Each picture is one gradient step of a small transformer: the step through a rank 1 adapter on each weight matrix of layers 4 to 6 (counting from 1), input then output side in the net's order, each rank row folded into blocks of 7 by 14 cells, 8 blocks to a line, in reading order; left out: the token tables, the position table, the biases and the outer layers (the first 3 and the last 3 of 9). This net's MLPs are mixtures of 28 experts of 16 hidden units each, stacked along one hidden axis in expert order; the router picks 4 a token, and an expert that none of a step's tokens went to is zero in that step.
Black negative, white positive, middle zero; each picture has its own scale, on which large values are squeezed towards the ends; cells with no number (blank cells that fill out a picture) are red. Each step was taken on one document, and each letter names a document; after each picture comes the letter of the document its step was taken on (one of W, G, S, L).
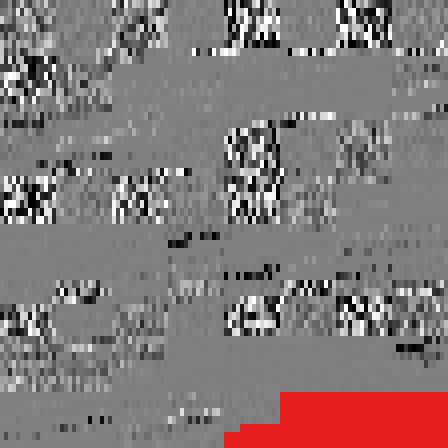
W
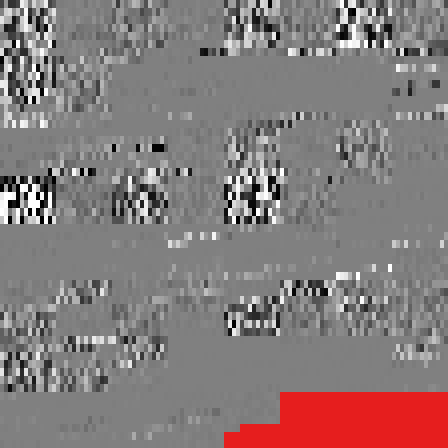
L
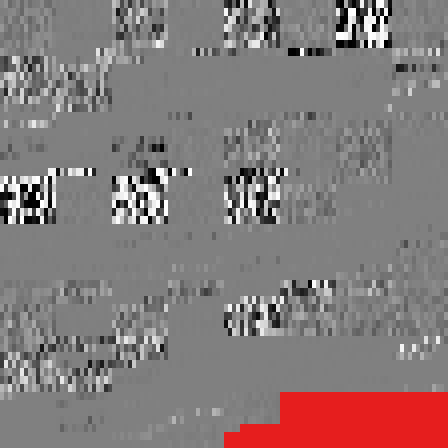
L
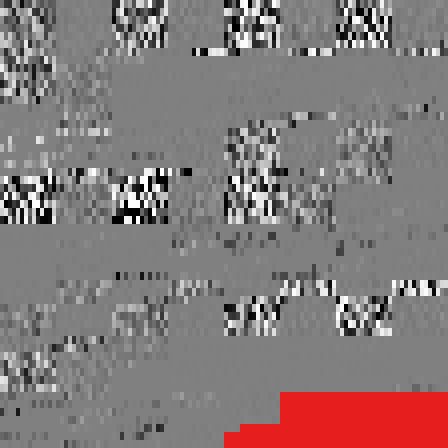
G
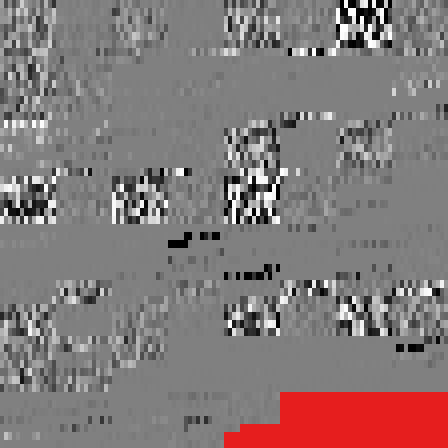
W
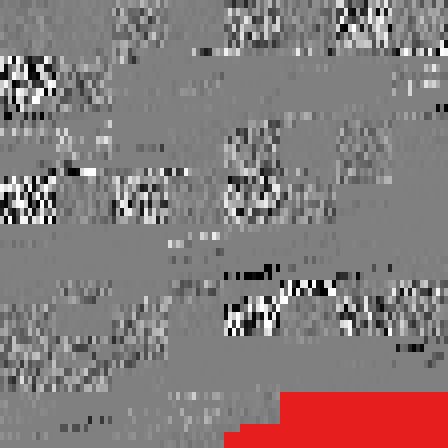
W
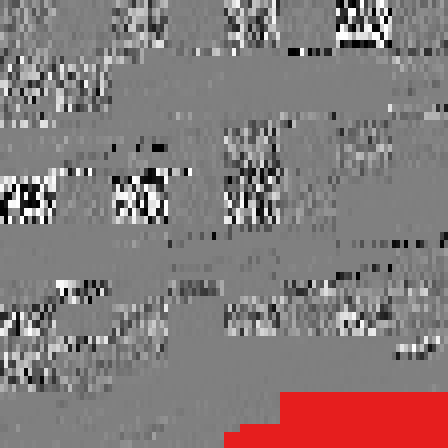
L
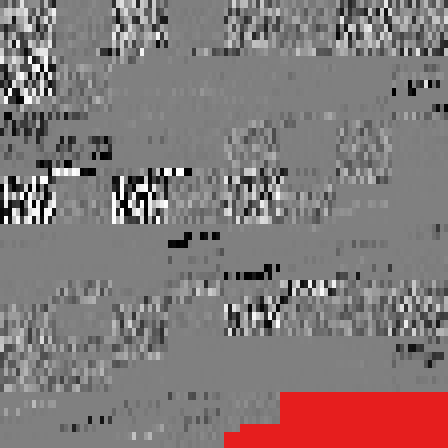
W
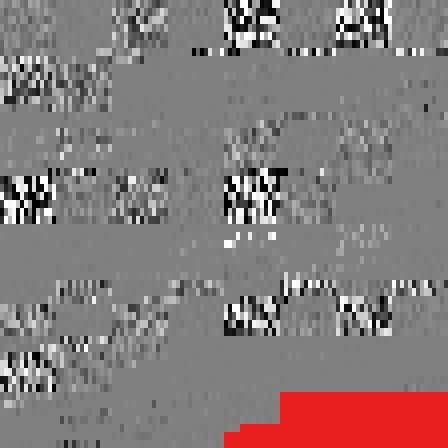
G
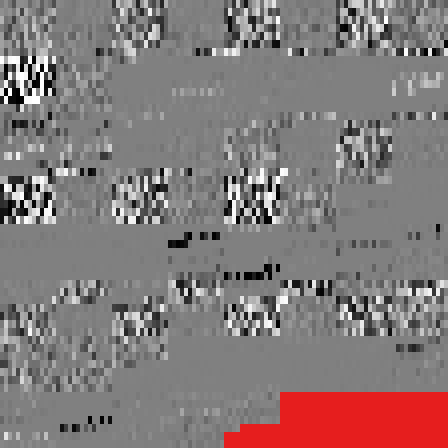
W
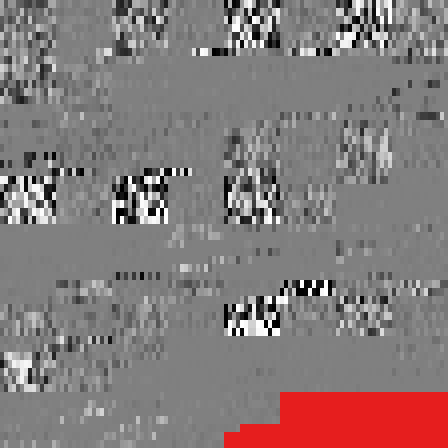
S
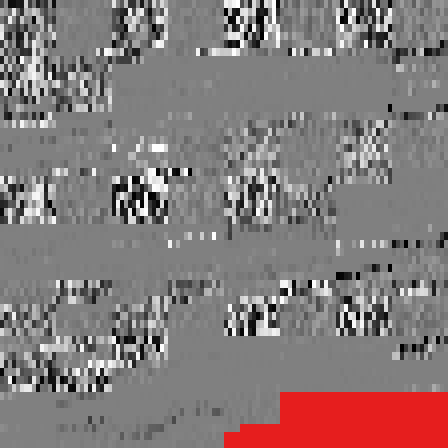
L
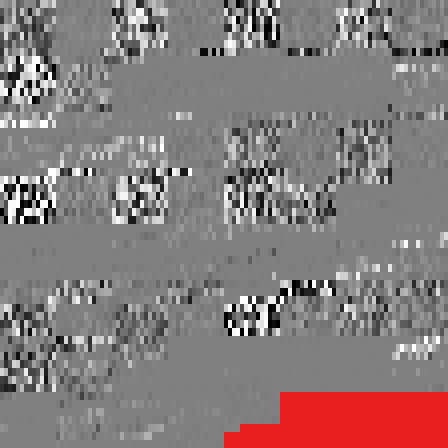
L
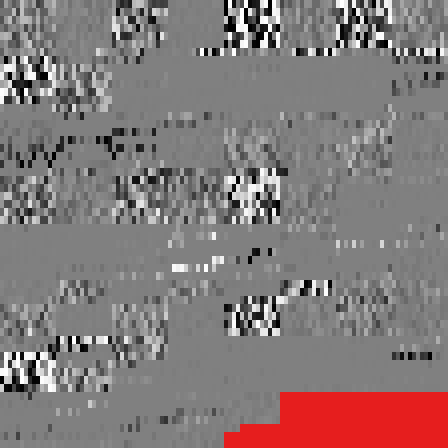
S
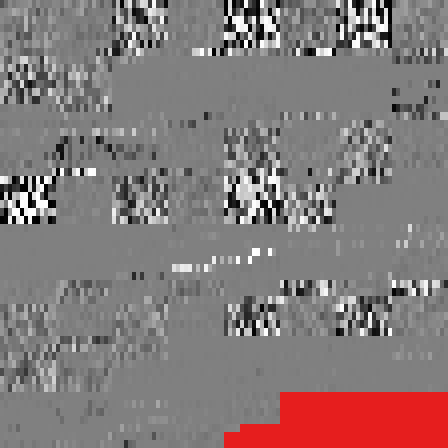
S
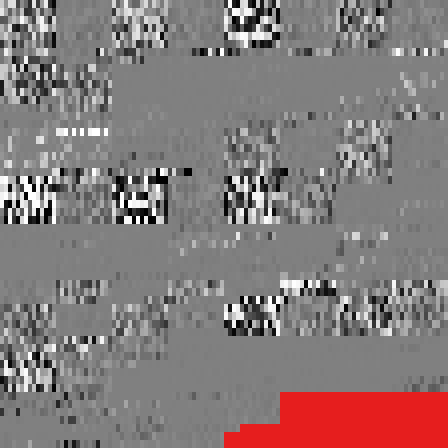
G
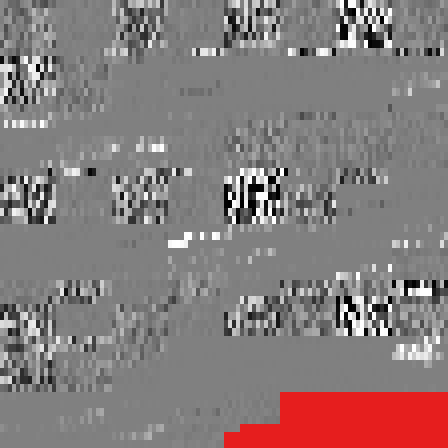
L
